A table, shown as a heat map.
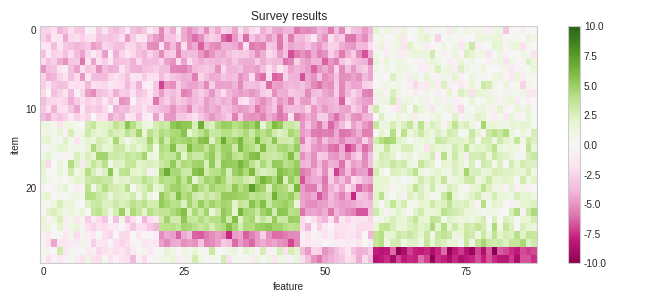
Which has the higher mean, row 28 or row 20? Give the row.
20
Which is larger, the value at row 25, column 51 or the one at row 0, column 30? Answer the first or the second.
the first
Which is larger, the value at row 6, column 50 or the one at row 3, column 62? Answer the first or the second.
the second
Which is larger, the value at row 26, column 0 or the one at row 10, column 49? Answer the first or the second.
the first
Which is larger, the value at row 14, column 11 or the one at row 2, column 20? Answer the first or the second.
the first
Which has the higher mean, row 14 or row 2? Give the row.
14
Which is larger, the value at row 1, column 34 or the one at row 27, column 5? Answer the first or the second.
the second
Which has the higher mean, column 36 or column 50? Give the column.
36
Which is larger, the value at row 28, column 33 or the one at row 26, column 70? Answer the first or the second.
the second
